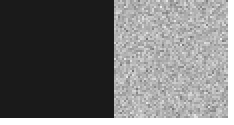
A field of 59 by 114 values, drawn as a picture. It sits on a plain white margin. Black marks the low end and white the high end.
The table splits into one row of 2 panels. Panel 1,1: very low, flat. Panel 1,2: high, fine-grained.
